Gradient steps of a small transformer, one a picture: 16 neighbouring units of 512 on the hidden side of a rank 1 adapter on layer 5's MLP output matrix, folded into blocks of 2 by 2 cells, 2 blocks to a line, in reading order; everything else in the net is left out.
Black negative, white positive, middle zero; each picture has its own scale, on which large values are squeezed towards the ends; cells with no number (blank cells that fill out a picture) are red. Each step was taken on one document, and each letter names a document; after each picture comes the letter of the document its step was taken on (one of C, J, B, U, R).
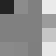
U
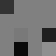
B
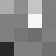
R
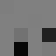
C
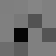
R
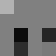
B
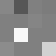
R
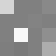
B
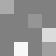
C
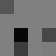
B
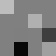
C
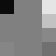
U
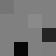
C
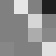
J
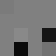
C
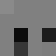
B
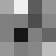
R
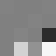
U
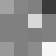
J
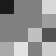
U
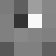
R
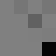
J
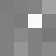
R
